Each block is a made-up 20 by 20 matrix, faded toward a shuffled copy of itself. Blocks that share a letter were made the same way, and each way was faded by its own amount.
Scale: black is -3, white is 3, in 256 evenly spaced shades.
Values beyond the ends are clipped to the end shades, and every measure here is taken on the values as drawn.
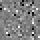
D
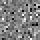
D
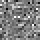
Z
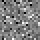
Z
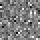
Z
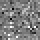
Z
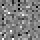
Z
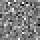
D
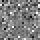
Z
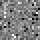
D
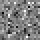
Z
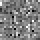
Z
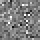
D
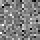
Z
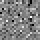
Z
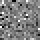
Z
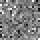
D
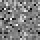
D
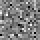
D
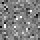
Z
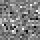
Z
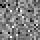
Z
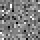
Z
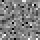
D
